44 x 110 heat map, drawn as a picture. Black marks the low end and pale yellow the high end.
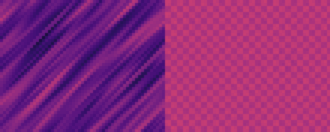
It is made of 1 by 2 panels. Panel 1,1: low, slanting up to the right. Panel 1,2: middling, checkered, faint in contrast.
